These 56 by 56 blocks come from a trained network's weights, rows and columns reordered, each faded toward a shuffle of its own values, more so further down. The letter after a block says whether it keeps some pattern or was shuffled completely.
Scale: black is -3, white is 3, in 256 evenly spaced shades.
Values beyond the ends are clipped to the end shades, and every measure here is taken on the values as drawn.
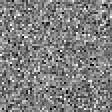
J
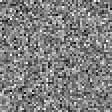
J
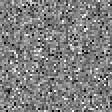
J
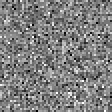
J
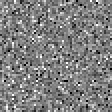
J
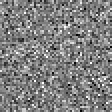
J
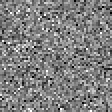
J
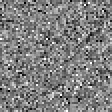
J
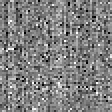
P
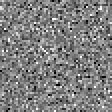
J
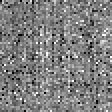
P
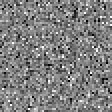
J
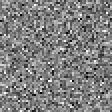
J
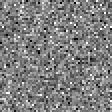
J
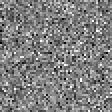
J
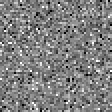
J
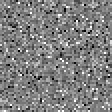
J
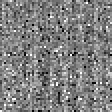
P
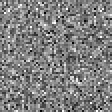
P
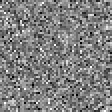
P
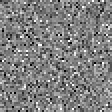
J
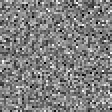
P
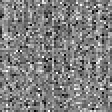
P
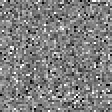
J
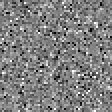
J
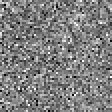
P
